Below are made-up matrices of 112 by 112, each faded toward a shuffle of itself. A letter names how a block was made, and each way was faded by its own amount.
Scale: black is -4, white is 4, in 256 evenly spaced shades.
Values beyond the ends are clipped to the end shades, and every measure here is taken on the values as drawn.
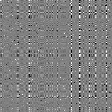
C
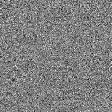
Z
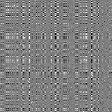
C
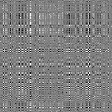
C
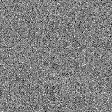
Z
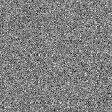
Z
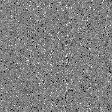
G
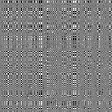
C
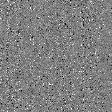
G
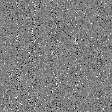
G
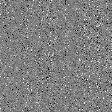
G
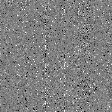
G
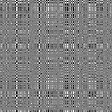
C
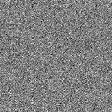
Z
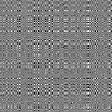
C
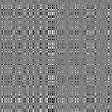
C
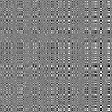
C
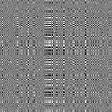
C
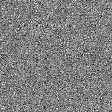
Z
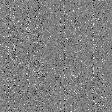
G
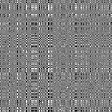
C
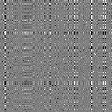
C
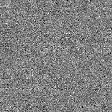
Z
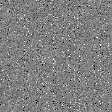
G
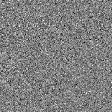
Z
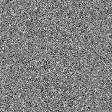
Z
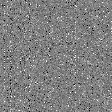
G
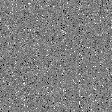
G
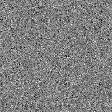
Z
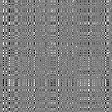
C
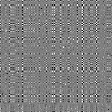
C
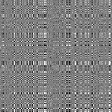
C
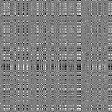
C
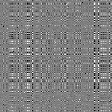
C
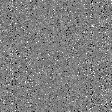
G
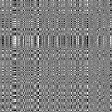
C
